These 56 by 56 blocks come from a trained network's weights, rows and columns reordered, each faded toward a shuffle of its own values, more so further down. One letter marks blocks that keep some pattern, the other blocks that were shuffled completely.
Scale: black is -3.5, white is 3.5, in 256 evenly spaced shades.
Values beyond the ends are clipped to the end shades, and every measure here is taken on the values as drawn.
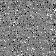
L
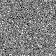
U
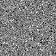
L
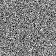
U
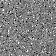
U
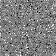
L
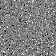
U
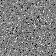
U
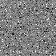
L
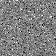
U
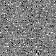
L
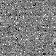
L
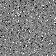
U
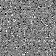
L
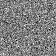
U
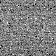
L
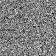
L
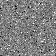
U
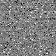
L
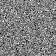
L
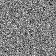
U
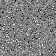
U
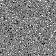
U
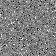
U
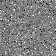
U
